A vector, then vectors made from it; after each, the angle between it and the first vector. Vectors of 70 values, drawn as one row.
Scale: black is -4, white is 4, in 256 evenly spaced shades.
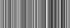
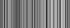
nearly opposite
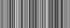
partly aligned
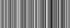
nearly parallel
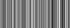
partly aligned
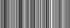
partly opposed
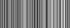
nearly opposite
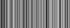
partly opposed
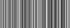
nearly parallel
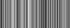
orthogonal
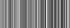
nearly parallel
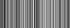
partly opposed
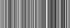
nearly parallel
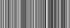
nearly parallel
